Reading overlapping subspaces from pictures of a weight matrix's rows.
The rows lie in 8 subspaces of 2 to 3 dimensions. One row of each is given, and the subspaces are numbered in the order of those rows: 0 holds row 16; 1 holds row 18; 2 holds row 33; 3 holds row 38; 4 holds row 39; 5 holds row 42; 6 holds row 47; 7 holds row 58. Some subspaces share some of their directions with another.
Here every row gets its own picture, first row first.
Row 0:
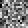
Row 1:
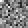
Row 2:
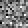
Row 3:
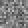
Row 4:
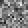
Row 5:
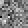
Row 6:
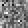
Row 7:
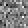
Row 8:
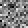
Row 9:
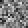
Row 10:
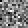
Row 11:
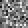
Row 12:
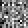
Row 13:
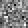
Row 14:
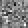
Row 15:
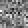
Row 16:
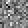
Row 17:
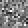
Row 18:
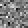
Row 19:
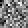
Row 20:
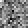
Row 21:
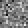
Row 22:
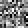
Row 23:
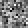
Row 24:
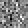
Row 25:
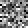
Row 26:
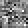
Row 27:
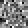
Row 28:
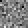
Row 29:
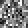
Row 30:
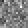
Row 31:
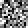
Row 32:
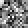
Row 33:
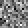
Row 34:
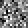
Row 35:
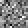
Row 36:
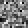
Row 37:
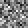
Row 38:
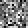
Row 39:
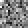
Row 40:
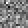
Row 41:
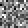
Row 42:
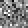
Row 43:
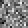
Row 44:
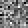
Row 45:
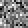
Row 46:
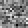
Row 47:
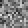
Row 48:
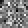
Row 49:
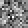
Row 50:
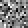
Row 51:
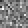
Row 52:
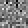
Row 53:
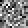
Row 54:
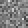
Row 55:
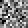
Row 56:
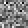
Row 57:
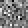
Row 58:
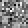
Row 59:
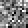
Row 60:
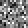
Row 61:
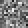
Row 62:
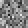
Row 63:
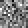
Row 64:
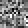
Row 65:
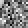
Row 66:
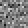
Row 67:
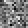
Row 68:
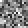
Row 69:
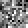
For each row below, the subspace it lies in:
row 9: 1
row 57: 5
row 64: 6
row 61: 6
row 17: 3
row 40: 0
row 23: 7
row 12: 5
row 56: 0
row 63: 5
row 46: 4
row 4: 7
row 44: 0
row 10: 3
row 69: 5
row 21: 4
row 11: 4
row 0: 5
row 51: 4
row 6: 5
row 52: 0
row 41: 2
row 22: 6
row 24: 7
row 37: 2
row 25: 1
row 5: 7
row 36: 0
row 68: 6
